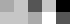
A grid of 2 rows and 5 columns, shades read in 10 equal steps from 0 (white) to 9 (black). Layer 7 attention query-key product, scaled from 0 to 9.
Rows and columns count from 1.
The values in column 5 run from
6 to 9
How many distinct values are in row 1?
4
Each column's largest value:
3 2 6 2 9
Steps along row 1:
down up down up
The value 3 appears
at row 1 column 1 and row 2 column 3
